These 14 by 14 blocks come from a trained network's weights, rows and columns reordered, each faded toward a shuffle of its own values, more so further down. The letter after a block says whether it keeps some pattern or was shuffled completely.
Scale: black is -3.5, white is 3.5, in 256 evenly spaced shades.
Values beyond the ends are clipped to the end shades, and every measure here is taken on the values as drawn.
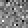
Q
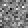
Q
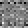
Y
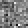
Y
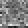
Y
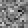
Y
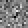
Q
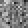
Y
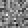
Q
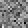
Q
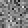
Q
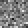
Q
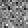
Q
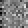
Y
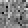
Q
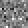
Q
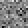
Q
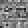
Y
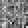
Y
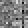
Y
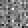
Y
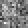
Y
